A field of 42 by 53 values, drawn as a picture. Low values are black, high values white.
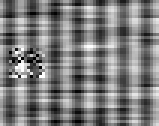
Slope: none. Roughest part: middle left. Stripes: upright, repeating 7 times. Odd patch: rougher, in the middle left. Average level on the scale: 50%. Odd rows or columns: none.
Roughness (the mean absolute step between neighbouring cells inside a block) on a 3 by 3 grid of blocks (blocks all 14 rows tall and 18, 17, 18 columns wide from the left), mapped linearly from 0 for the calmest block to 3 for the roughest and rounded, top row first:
1 1 0 / 3 1 0 / 1 1 1
